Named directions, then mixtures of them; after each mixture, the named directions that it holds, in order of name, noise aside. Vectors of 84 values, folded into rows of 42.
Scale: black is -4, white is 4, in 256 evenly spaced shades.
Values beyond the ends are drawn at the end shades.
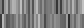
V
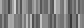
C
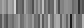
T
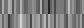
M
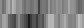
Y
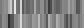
M, T, V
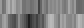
Y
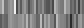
C, M, T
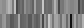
T, Y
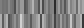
M, T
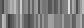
M, V, Y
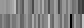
T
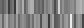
T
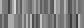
C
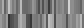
M, Y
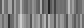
M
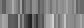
Y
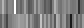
C, M, T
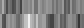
V, Y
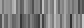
M, T, Y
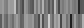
T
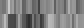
C, Y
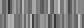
C, T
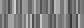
C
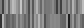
V
